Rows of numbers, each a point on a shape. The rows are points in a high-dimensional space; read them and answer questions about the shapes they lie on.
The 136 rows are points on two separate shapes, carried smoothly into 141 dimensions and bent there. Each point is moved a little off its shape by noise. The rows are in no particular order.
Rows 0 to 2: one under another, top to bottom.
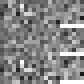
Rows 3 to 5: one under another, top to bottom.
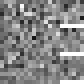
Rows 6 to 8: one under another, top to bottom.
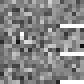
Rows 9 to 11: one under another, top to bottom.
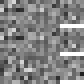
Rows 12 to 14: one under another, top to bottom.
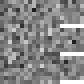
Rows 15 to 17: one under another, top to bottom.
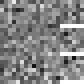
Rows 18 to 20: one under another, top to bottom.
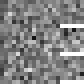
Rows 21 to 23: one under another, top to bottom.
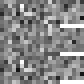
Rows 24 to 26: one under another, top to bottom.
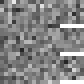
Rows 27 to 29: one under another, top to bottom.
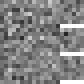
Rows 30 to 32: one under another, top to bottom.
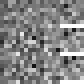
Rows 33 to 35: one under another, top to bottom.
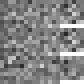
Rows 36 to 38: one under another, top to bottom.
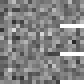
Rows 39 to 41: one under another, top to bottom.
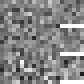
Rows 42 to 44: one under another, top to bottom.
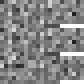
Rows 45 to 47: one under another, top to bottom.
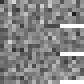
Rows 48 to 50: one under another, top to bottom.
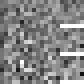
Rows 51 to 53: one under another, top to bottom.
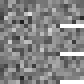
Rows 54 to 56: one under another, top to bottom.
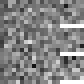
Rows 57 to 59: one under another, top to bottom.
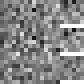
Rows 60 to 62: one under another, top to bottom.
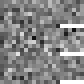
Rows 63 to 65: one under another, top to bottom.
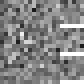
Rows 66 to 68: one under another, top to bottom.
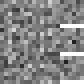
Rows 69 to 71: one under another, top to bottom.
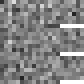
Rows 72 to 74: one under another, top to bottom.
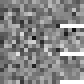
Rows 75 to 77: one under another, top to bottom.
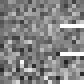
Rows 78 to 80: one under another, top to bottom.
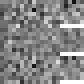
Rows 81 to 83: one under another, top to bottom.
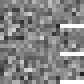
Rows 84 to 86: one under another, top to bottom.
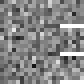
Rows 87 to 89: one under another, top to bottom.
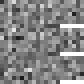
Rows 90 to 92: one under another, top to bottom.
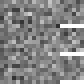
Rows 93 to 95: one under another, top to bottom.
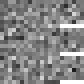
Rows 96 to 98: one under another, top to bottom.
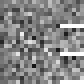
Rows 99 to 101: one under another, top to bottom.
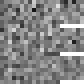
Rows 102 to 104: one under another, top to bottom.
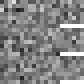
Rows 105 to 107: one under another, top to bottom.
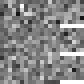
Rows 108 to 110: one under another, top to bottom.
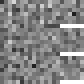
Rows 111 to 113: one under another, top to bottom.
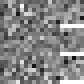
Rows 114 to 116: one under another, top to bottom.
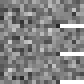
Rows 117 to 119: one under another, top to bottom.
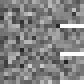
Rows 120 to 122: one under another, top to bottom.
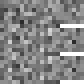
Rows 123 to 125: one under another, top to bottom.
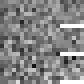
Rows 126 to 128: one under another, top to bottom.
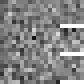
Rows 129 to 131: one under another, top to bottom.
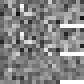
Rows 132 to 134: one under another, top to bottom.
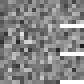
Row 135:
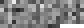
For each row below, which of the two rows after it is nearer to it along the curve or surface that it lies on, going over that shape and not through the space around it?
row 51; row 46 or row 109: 46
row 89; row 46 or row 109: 46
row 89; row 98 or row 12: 12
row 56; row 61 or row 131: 61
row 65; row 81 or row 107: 107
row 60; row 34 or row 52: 52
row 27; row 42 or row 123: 42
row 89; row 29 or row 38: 38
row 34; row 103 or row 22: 103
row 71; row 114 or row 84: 114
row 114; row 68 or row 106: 106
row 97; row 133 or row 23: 23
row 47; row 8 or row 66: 8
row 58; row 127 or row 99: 127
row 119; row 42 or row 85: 85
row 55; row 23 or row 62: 23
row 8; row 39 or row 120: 39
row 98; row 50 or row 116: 50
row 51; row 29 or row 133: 133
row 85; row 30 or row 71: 30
